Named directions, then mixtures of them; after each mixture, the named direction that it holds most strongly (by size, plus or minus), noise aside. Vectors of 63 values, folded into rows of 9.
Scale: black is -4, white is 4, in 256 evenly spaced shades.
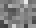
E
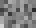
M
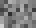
M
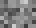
E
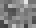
E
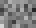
M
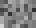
M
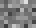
E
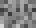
M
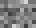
E
